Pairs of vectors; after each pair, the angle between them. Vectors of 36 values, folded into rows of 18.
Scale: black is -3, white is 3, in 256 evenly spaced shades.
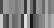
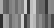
nearly opposite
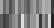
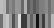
partly opposed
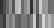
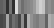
partly aligned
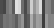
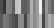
nearly parallel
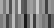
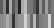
nearly opposite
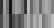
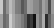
partly opposed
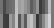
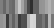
partly aligned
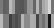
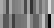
partly aligned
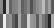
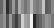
orthogonal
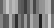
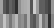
nearly opposite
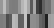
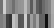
nearly parallel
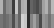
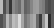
orthogonal
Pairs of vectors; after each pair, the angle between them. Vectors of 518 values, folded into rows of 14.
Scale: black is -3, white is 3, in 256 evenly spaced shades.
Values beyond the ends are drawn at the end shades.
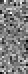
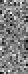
nearly parallel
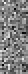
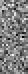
partly aligned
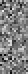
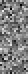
nearly parallel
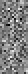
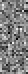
orthogonal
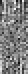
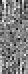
nearly parallel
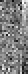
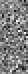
orthogonal
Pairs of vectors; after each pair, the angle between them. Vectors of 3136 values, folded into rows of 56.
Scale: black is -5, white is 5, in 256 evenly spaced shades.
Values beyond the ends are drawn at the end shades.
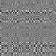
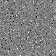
orthogonal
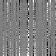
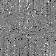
partly opposed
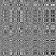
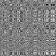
nearly opposite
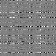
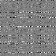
nearly opposite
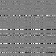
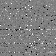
partly opposed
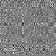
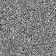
orthogonal
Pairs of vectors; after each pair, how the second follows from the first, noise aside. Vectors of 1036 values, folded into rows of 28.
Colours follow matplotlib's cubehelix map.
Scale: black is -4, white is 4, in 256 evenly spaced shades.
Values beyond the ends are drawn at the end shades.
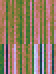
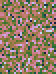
shuffled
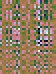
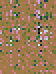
partly zeroed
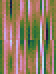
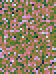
shuffled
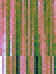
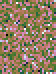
shuffled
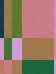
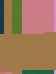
partly zeroed
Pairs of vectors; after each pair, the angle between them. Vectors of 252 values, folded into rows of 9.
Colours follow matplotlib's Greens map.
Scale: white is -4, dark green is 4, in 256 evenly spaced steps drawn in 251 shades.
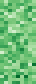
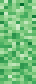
partly aligned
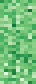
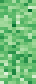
nearly parallel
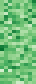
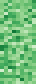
nearly parallel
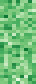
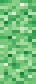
orthogonal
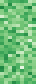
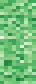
orthogonal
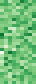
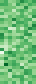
nearly parallel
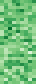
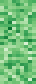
nearly parallel
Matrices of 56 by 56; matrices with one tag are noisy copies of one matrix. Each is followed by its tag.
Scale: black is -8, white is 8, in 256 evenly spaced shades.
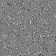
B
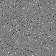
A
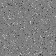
B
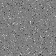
B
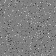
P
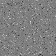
B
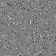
B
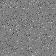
A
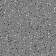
P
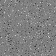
P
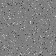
B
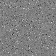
A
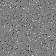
A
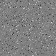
A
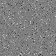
B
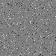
B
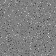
P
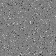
B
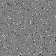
B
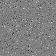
A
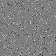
B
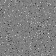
P
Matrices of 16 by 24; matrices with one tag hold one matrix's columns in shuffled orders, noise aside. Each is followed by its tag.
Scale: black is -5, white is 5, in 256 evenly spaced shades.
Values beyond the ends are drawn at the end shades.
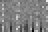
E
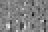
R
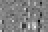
R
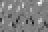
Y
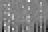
E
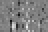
R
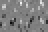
Y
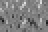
Y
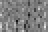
R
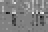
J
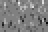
Y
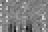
E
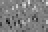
Y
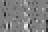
R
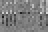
J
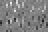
Y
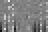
E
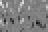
Y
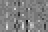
R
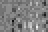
R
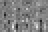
R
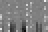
E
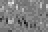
Y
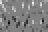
Y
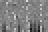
E
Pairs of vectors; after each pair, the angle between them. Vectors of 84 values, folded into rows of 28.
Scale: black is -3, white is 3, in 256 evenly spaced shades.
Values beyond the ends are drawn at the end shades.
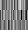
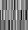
nearly parallel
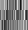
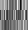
nearly parallel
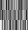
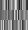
partly aligned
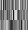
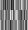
partly aligned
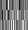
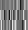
orthogonal
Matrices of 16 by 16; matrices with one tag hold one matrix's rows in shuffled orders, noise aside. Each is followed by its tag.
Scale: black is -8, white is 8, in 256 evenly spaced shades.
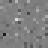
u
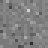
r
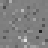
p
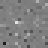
u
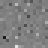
u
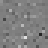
p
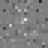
p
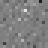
p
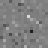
r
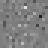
p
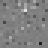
p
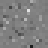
r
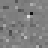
r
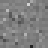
r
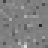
p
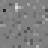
u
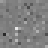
u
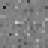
u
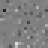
u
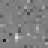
u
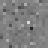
r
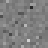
r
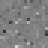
u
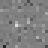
u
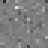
u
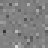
u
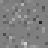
p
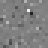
r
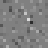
r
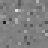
u
